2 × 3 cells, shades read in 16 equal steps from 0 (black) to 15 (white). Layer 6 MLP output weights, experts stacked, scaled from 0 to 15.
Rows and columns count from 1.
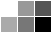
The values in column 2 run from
7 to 9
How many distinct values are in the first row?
3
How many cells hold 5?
1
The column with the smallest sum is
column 3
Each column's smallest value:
10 7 0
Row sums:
29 17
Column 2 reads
9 7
